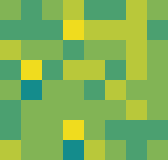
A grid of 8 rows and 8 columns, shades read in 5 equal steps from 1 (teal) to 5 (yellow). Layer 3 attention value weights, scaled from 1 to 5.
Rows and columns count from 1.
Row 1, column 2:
2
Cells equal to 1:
2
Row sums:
23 25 25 26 22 24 22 23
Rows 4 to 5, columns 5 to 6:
4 2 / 2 4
